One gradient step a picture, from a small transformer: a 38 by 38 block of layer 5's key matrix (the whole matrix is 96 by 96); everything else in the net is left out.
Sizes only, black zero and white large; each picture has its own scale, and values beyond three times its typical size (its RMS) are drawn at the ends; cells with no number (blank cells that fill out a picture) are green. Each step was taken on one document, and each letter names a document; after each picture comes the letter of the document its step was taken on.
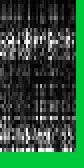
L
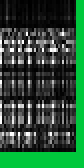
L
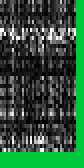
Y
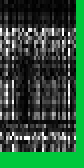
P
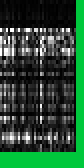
L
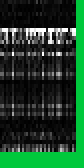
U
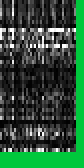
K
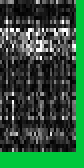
K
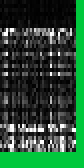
U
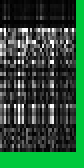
L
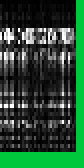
L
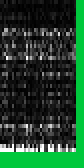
U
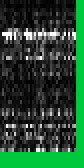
U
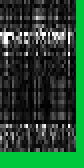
P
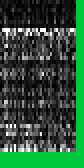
U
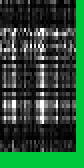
Y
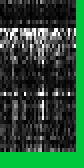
K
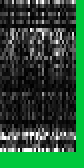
K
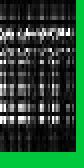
L
